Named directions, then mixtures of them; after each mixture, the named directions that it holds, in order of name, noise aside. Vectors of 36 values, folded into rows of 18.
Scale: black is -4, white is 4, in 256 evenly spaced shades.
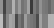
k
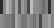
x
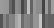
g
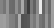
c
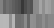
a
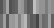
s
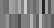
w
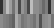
x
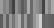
g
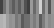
a, c, x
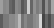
g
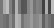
g, x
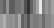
a, c, s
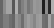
g, w, x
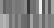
a, c, w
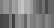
a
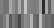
w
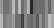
k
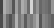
a, k, x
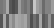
g, s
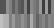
a, w, x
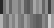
k, s, x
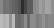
a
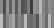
a, k, s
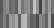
c, s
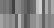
a, c, g
